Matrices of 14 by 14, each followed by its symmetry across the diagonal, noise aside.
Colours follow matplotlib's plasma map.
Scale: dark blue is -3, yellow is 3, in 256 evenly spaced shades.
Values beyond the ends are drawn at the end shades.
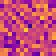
antisymmetric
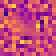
antisymmetric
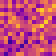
antisymmetric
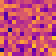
neither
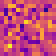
antisymmetric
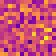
neither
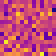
neither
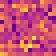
neither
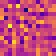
antisymmetric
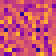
neither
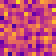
antisymmetric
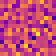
antisymmetric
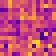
antisymmetric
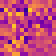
neither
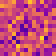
neither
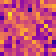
neither
